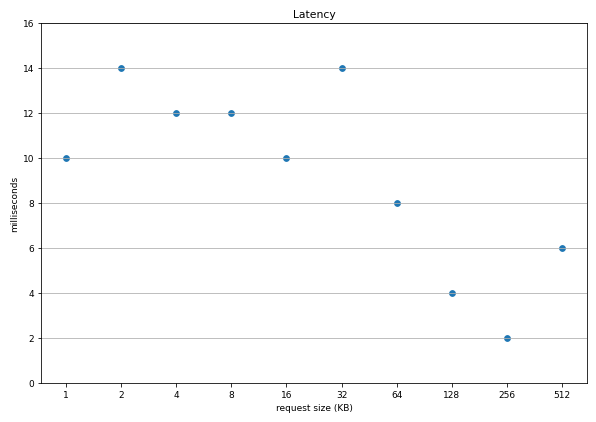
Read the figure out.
Title: Latency
x-axis: request size (KB), ticks 1 2 4 8 16 32 64 128 256 512
y-axis: milliseconds, ticks 0 2 4 6 8 10 12 14 16
Values:
10 14 12 12 10 14 8 4 2 6
